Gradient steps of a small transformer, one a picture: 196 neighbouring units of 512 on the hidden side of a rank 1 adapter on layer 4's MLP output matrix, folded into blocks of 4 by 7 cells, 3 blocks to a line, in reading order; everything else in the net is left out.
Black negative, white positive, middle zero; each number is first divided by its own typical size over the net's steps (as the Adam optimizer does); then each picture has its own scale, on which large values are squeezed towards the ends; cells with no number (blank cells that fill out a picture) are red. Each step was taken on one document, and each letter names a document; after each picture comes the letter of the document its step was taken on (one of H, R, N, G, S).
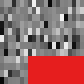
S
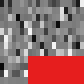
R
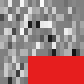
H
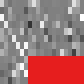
R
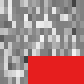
H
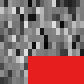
S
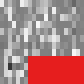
H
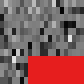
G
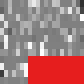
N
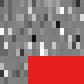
N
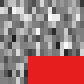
S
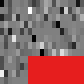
N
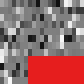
G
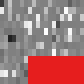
R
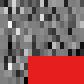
S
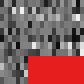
S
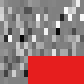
R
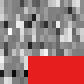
N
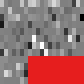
N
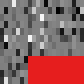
G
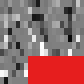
N
